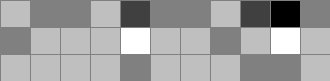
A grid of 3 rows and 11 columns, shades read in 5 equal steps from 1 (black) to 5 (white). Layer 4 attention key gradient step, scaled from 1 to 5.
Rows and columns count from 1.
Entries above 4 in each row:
0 2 0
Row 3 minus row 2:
1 0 0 0 -2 0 0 1 -1 -2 0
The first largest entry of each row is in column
1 5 1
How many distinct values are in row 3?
2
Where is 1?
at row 1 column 10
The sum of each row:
32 44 41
